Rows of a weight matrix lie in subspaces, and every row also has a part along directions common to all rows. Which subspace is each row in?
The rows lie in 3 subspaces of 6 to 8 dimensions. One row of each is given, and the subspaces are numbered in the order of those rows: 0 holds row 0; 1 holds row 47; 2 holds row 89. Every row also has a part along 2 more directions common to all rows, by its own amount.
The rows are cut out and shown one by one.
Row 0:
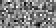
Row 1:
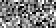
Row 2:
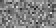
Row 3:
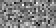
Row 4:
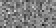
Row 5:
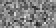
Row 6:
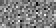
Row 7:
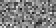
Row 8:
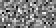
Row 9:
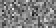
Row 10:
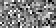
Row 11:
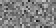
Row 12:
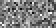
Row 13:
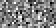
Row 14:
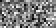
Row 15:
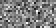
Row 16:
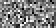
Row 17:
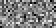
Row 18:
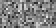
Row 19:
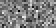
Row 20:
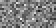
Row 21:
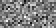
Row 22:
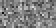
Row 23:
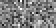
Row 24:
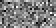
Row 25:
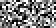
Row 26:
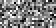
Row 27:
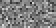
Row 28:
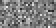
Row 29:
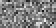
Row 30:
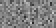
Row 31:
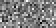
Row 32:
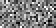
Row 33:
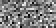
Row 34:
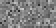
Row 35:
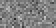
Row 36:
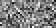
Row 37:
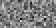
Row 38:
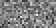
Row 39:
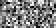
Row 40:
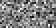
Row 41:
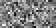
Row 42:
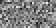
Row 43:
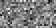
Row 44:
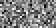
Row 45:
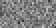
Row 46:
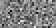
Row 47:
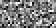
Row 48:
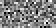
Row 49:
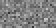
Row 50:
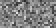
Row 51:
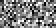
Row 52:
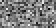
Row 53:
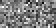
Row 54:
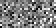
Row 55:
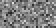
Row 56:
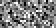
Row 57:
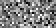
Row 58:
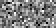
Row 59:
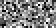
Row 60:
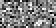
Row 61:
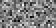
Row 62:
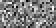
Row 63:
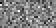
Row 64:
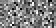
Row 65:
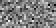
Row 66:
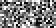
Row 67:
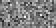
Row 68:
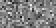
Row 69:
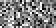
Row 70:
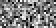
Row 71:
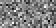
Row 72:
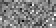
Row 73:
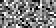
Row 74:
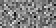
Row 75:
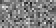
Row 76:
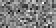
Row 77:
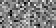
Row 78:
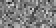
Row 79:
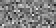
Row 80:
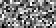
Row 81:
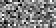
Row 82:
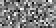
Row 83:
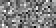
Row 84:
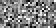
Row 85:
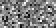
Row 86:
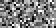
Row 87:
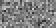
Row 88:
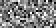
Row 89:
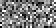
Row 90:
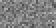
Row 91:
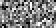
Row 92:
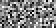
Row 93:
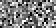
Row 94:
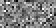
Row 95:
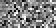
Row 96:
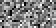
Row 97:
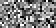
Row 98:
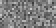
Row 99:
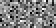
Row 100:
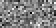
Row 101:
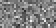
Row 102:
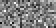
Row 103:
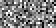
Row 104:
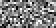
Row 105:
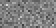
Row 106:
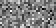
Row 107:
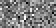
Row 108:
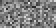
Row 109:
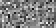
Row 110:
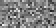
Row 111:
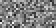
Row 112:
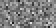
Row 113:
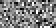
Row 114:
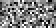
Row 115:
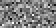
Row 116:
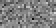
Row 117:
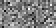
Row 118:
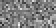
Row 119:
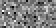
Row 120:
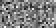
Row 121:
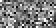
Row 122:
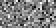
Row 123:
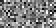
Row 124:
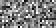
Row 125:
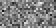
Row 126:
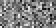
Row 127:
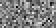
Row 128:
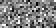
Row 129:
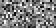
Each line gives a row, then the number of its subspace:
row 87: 0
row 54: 2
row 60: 1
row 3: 0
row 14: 1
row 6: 0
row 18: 2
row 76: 0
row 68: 1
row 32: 2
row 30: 1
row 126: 2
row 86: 1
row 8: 1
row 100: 0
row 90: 0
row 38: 1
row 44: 1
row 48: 1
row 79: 1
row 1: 0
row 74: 2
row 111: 0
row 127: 1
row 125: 2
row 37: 0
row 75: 0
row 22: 2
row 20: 1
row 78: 2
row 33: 0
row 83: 0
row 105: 1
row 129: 1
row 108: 0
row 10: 2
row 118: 2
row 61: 0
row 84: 0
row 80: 1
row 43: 2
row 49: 2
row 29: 1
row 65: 1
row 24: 2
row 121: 2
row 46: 0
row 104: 1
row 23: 2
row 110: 1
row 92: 0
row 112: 1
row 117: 2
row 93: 2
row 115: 1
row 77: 0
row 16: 2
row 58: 1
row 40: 0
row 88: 0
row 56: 0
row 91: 0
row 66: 1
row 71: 1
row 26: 1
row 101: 2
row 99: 0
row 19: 1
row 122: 2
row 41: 0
